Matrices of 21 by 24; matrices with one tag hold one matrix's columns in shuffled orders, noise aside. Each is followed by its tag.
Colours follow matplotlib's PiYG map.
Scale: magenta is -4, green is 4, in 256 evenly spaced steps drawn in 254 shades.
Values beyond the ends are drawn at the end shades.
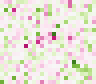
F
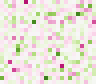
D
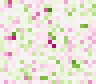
F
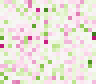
F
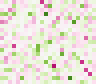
D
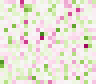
F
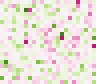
F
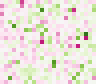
F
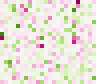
F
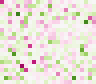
D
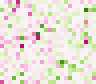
F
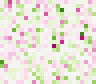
F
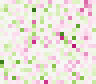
F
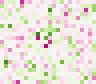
F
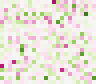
D
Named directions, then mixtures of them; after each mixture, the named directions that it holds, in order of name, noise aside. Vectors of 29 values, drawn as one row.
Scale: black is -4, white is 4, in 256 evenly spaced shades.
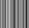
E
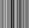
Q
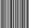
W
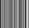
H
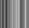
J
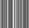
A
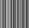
E, W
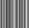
E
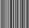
W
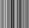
Q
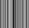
A, E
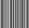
W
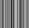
J, Q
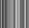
E, J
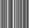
A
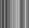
J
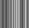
J, W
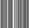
A
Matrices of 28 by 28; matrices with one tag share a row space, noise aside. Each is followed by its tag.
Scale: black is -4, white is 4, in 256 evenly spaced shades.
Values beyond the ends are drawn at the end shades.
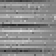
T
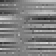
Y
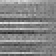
T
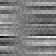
Y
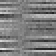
Y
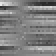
Y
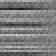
T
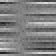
Y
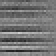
T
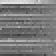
T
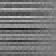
T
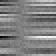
Y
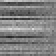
T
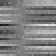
Y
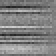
T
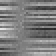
Y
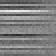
T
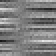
Y
